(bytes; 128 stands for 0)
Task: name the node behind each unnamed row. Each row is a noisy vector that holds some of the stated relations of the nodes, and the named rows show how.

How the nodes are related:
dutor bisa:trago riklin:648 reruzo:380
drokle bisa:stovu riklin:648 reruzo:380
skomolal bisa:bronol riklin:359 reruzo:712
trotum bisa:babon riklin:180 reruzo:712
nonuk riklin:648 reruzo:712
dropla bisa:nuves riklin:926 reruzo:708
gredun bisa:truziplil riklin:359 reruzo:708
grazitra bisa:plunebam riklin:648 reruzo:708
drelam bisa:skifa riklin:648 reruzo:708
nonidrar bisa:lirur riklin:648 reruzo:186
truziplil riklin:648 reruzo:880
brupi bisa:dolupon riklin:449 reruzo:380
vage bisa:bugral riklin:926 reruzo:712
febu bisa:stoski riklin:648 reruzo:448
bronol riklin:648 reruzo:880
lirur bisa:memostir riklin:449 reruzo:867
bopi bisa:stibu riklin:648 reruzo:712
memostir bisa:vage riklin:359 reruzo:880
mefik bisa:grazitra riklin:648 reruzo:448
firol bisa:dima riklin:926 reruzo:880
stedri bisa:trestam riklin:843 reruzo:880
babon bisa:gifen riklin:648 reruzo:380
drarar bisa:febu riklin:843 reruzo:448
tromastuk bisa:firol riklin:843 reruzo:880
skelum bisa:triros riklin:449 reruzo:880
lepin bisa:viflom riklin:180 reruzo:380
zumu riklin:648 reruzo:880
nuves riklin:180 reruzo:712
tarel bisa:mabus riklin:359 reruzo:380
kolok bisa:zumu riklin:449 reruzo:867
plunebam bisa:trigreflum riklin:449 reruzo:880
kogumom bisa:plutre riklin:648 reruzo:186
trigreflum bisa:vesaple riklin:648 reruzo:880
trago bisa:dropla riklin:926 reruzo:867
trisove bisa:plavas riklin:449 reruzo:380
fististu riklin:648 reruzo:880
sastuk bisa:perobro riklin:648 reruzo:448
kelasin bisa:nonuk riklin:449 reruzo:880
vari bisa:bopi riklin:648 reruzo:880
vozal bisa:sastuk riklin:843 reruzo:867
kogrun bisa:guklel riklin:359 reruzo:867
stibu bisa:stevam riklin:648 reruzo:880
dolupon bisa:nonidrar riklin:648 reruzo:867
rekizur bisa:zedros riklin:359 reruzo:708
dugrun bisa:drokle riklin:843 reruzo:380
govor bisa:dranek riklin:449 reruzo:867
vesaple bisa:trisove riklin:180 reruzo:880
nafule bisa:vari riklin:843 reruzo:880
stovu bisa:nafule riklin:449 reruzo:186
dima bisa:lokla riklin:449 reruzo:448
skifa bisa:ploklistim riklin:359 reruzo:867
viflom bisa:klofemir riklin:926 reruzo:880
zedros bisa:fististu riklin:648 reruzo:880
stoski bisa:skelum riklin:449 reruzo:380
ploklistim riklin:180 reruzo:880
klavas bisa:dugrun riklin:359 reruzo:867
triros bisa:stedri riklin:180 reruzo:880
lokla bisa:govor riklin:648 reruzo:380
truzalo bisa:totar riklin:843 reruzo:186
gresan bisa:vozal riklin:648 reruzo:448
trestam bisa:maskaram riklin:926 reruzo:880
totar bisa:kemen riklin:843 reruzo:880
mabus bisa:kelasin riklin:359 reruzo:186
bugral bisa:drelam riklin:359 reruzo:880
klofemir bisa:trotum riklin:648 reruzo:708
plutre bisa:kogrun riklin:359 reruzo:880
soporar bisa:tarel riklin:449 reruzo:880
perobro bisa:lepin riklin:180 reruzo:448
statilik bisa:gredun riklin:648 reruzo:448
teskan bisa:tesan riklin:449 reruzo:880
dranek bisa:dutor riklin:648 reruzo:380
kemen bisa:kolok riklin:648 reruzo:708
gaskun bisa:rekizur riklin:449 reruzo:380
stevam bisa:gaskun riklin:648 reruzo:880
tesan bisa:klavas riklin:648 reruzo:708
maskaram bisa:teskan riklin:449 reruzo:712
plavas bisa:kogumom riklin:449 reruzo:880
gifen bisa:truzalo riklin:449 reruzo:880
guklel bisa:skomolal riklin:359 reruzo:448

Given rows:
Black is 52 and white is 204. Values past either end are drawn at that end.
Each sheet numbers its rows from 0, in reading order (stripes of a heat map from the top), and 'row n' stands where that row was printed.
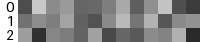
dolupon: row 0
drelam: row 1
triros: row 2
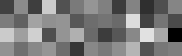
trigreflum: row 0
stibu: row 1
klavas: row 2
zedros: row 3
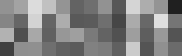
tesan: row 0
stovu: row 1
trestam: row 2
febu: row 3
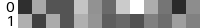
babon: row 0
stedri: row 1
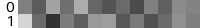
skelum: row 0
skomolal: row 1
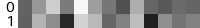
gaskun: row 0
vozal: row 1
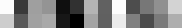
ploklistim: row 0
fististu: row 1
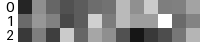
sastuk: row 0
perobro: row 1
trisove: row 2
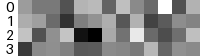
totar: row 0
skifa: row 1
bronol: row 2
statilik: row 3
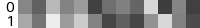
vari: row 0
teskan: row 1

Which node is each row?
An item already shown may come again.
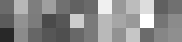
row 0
kemen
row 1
perobro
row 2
sastuk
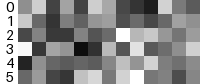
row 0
kogrun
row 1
skomolal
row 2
klofemir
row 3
ploklistim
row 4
sastuk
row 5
viflom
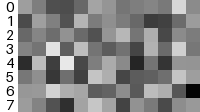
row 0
mabus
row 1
govor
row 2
drelam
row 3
stovu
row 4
kogumom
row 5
guklel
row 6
bopi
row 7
tarel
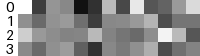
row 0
ploklistim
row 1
zedros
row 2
rekizur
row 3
zedros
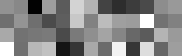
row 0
plutre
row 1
perobro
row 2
dropla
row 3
nuves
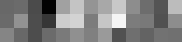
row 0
lepin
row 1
viflom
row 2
vage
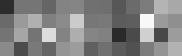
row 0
dima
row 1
drarar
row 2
plunebam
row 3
tromastuk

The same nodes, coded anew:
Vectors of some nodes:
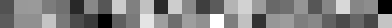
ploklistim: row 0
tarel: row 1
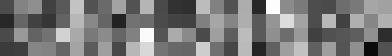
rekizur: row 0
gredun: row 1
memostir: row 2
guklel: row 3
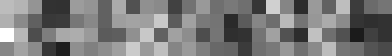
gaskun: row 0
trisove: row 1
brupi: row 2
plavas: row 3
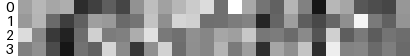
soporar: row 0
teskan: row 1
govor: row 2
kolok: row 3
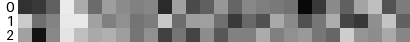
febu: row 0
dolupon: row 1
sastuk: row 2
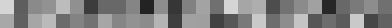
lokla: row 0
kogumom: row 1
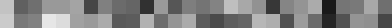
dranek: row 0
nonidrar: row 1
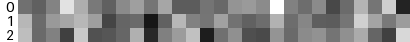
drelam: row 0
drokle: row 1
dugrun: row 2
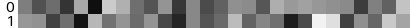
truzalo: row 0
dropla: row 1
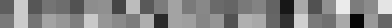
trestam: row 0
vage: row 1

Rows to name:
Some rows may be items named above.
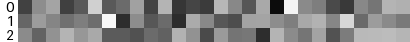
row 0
rekizur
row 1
trotum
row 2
tesan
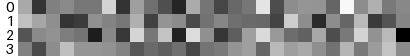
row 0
perobro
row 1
gaskun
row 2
ploklistim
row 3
klofemir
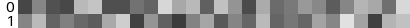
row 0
klavas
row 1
viflom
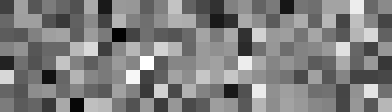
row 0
triros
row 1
vesaple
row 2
kemen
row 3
maskaram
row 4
skifa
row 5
dima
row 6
grazitra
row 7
truzalo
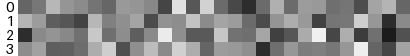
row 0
trigreflum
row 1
stovu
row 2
skomolal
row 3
maskaram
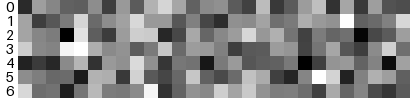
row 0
plutre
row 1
vozal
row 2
tromastuk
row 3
dolupon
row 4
drarar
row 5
nuves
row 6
dima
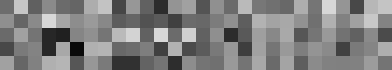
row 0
viflom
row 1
klofemir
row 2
plunebam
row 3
totar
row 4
babon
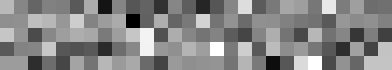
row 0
lepin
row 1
bopi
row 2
lirur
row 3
mabus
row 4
trago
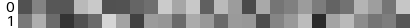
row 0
klavas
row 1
gifen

